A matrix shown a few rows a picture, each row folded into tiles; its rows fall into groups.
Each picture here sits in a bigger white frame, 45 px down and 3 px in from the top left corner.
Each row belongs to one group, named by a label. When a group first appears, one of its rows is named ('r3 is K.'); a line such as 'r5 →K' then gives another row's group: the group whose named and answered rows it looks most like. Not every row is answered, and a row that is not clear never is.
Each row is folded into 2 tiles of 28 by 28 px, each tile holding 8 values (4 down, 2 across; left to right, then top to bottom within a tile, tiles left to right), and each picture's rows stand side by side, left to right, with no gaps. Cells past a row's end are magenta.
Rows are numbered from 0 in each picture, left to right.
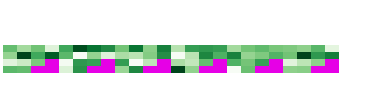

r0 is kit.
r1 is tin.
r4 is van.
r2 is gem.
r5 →kit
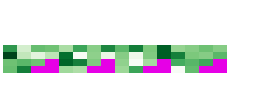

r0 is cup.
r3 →van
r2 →gem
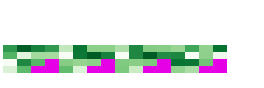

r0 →tin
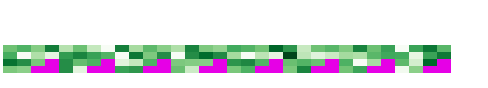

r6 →gem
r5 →cup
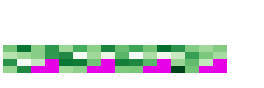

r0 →gem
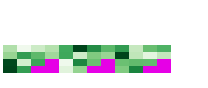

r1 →tin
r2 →cup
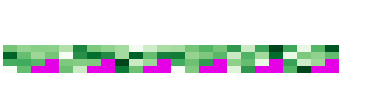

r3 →van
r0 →van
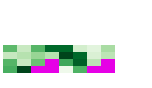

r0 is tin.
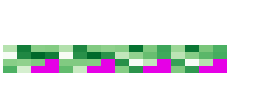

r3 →gem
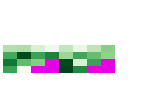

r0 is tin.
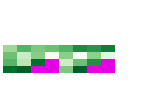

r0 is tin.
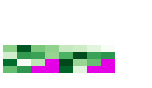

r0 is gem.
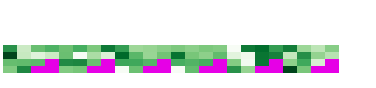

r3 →van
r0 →cup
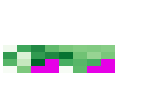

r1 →van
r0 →van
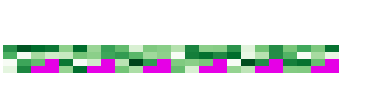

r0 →tin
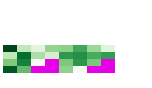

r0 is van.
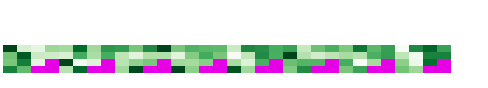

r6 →gem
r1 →gem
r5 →cup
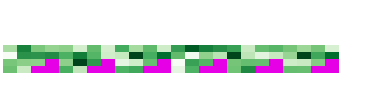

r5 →kit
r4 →cup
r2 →kit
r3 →tin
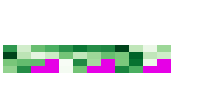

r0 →cup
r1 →tin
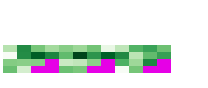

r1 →kit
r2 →van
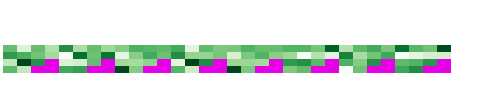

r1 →kit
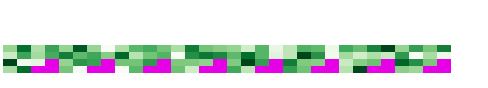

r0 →gem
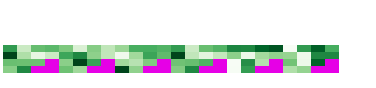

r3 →cup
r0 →cup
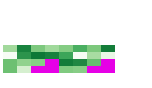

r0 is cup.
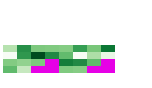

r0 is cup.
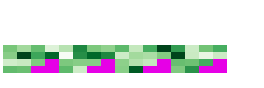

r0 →kit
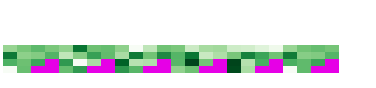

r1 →gem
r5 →van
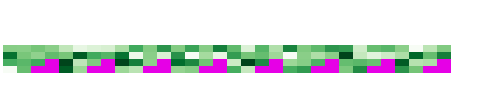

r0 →van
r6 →cup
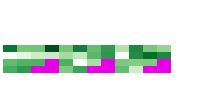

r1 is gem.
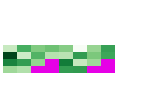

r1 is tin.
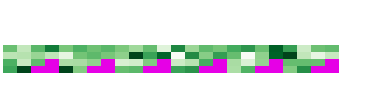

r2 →kit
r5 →cup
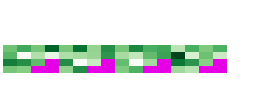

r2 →gem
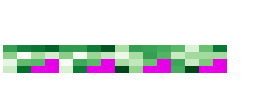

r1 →tin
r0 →tin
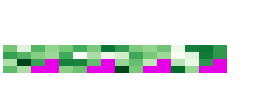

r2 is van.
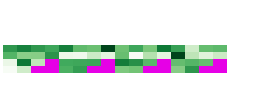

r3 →cup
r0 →tin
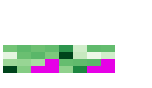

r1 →cup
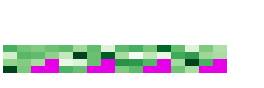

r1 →kit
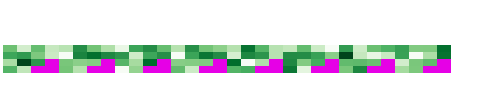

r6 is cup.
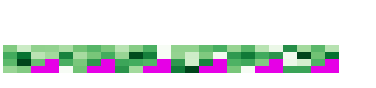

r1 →van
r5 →kit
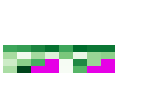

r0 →tin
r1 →tin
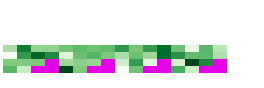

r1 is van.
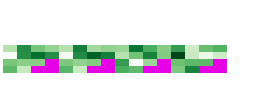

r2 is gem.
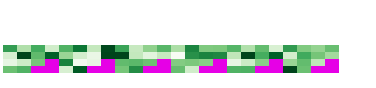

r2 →cup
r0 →kit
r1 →gem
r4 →kit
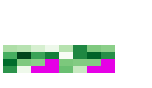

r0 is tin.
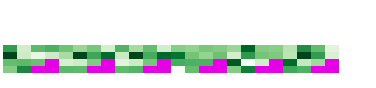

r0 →cup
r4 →gem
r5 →gem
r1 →kit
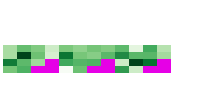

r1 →van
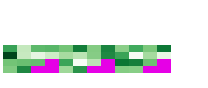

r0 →cup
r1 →gem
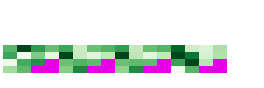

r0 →tin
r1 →cup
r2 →cup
